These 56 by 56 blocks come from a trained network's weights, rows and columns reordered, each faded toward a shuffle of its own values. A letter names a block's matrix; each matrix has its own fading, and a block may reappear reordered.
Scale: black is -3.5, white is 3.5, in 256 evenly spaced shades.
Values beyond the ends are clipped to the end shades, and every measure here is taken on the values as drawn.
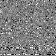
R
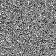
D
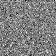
D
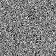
D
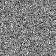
D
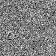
D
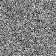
D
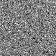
D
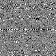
R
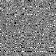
R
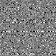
R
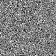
D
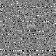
R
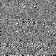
R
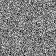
D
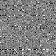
R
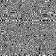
R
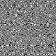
R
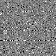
R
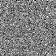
D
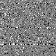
R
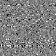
R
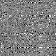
R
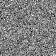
D
